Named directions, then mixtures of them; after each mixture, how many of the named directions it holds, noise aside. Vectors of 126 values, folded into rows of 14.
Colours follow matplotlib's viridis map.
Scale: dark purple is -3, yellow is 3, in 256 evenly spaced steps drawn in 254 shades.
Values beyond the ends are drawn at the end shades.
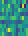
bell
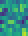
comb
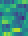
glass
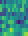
three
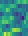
one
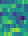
two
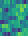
two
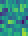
one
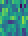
two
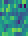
two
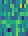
one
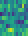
three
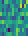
one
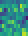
one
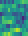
two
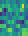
two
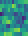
two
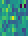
three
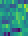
one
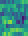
two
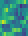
two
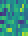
two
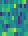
two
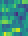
one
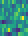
two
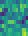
one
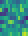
one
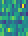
one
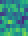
two
